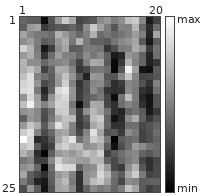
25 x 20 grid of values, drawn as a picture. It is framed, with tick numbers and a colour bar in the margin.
Seam: none. Stripes: upright, repeating 4 times. Grain: streaks running down. Average level on the scale: 50%.
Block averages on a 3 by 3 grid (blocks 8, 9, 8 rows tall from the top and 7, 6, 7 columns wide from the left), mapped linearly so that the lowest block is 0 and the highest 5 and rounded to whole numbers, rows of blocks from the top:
3 2 1 | 5 2 0 | 3 4 1
